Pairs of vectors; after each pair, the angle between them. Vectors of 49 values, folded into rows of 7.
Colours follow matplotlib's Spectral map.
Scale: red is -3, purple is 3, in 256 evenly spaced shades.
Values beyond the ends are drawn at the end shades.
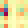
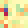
nearly parallel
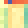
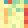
nearly opposite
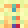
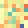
partly aligned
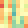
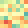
orthogonal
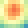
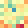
partly opposed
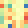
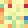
nearly opposite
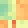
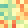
nearly parallel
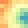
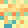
orthogonal
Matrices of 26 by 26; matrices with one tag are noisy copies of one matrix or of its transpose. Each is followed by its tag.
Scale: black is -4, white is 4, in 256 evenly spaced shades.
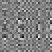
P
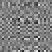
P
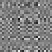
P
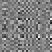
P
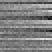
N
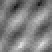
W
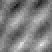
W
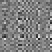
P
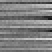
N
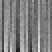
N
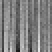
N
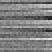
N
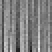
N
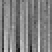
N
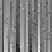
N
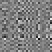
P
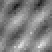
W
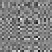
P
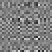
P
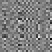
P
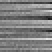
N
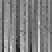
N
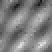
W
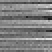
N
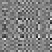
P
